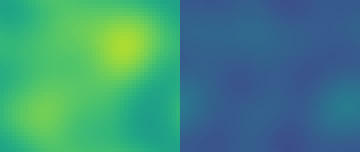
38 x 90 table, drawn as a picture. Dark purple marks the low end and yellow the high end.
It is made of 1 by 2 panels. Panel 1,1: high, smooth. Panel 1,2: low, smooth, faint in contrast.
